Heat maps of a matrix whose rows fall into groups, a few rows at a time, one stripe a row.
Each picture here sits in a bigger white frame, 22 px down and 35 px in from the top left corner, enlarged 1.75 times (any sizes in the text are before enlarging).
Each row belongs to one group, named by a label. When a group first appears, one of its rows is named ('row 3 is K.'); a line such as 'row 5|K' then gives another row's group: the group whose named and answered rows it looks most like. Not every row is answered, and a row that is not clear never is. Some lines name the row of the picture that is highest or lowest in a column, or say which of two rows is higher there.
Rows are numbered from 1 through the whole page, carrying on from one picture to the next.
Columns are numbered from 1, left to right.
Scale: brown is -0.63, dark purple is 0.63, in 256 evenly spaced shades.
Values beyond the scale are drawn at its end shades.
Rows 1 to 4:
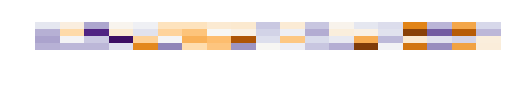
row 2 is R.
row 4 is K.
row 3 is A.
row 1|R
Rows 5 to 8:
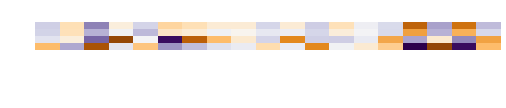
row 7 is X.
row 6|R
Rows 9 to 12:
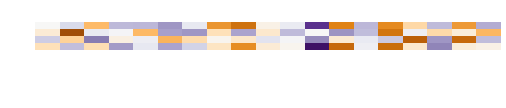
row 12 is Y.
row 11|R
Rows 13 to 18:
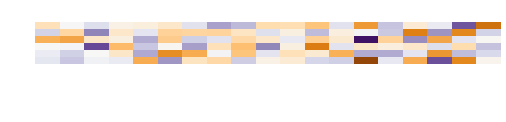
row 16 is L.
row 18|K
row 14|R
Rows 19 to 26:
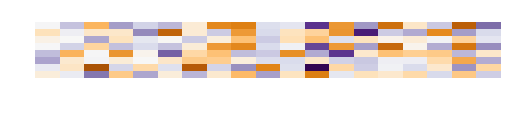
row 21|L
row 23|X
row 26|L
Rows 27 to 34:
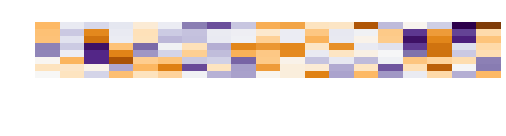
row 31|X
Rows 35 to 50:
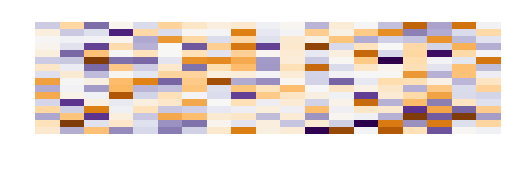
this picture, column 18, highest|47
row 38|L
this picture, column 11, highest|49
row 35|R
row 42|R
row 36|A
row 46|K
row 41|L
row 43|X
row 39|K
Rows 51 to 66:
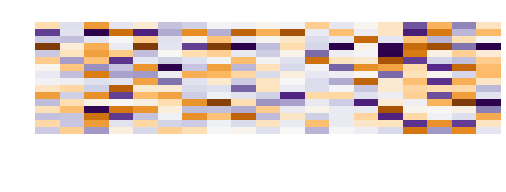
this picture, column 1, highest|52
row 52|X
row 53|K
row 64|A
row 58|A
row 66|R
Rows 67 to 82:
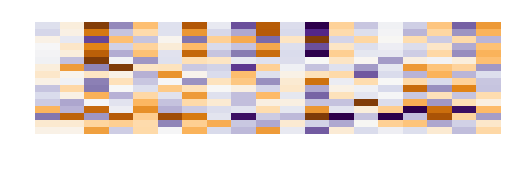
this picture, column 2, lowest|80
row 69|L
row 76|R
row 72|A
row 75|L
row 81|X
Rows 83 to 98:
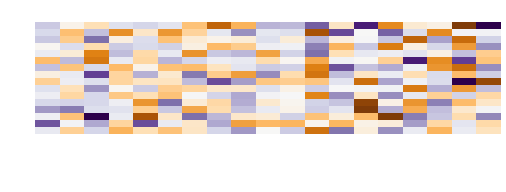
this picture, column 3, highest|96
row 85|R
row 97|X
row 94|K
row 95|K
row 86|Y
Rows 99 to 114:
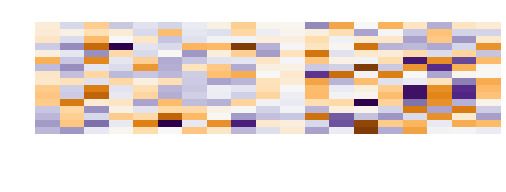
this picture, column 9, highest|113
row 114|K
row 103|L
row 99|Y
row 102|A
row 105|K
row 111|R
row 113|K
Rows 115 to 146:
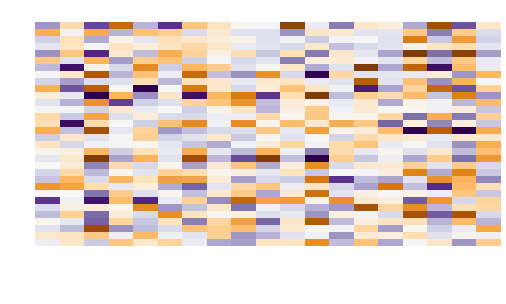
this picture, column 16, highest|130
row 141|K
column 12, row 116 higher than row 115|No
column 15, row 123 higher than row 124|No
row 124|A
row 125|L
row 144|A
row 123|K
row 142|R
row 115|X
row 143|L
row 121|K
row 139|L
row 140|X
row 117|R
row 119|R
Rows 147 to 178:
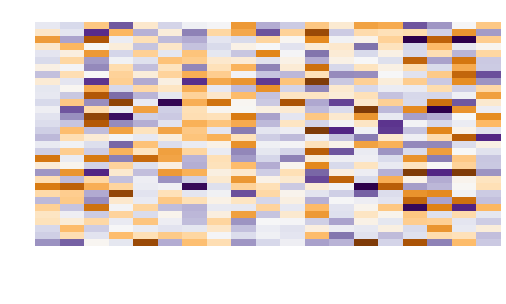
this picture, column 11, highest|166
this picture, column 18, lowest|168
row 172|R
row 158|X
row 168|R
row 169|Y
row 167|L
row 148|L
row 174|L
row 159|K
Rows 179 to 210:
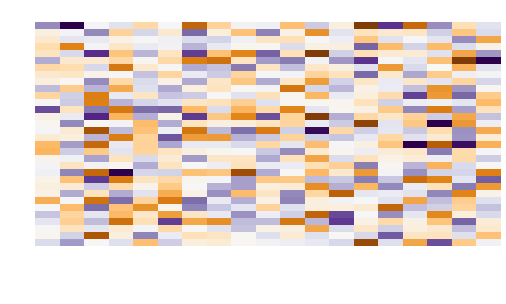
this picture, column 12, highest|194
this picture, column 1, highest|191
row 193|K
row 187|L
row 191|X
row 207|X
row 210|K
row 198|L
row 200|A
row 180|L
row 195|X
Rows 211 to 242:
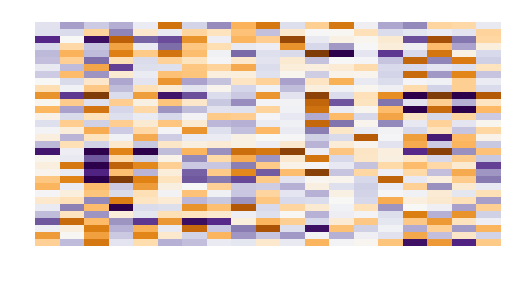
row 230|L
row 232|L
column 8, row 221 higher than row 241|Yes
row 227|K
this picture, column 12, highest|240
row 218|R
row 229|X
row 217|A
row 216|R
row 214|X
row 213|X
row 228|R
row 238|R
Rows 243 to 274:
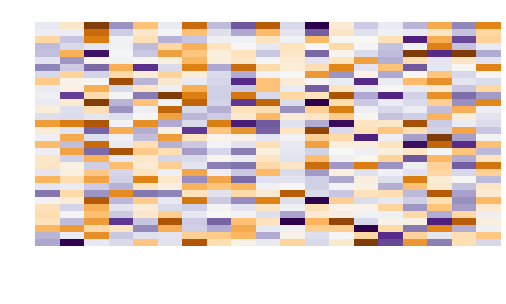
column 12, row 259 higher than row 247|No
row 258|L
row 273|A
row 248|K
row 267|X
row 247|R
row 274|K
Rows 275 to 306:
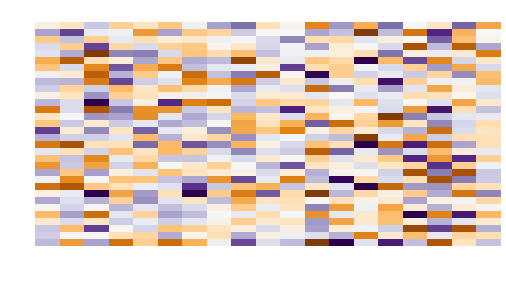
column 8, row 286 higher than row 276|No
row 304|R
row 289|Y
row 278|R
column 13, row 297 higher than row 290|Yes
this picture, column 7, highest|299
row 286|K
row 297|X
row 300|X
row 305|K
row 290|X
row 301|Y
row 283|A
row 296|R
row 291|K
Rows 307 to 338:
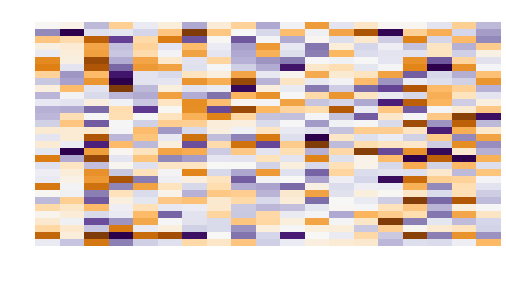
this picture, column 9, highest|316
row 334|K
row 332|R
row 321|R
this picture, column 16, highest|326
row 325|K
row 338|A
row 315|A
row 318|A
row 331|L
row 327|R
